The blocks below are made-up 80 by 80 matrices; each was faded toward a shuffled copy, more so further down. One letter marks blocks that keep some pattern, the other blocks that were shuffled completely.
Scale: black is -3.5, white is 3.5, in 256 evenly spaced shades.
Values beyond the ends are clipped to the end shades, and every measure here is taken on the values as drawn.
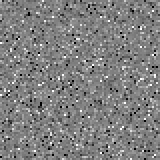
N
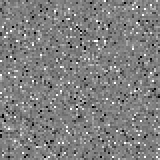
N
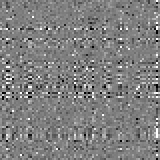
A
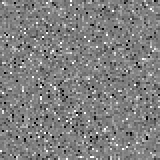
N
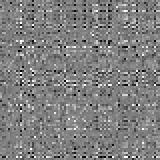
A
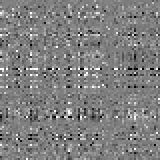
A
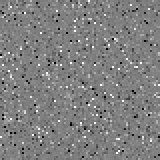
N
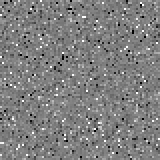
N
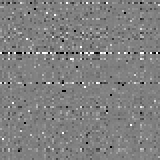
A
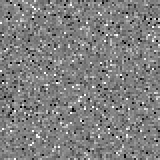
N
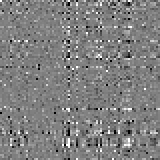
A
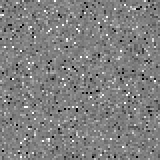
N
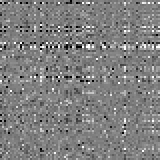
A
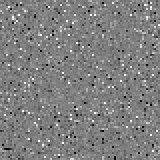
N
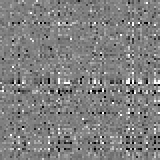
A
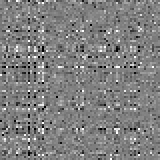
A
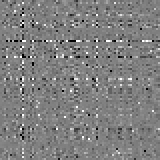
A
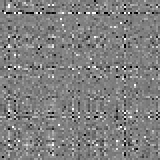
A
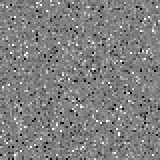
N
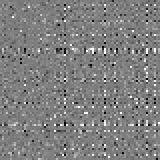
A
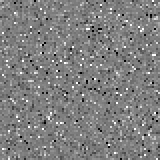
N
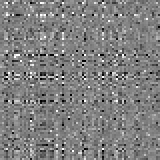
A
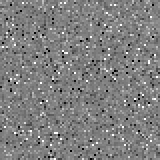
N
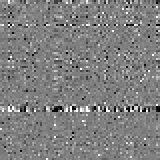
A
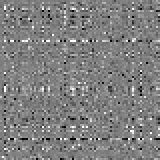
A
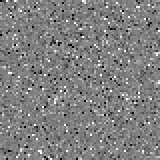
N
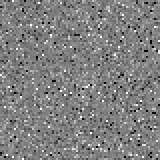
N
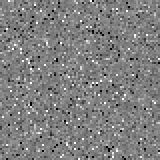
N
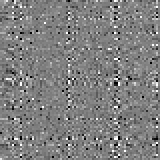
A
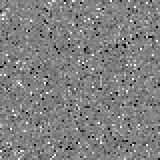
N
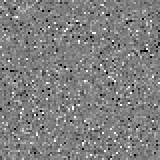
N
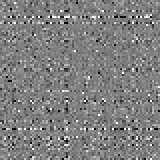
A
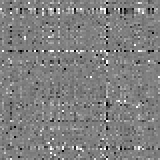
A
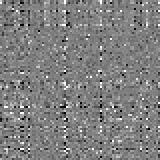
A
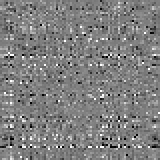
A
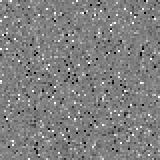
N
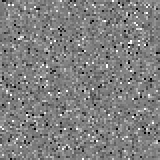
N
